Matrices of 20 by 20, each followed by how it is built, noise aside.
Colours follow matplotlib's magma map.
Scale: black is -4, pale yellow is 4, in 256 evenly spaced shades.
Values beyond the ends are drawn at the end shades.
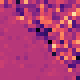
upper triangular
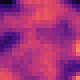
smooth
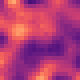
smooth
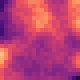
smooth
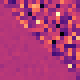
upper triangular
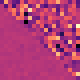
upper triangular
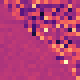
upper triangular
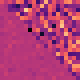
upper triangular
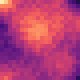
smooth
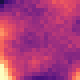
smooth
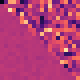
upper triangular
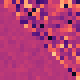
upper triangular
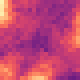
smooth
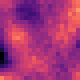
smooth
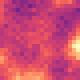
smooth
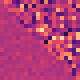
upper triangular
